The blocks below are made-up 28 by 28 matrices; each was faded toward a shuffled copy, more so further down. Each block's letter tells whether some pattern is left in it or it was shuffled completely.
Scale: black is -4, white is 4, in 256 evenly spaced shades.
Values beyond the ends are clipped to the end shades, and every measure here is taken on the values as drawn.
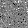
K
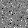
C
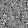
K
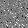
C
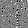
K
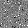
K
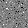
C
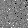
C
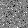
C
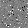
C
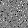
C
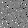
C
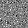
C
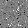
K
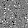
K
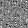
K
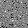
K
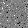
C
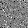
C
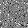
K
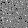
K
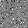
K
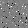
C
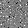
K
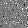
K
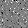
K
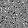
C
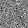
C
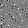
K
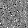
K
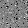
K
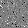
C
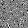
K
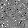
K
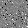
C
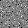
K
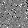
C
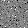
C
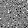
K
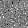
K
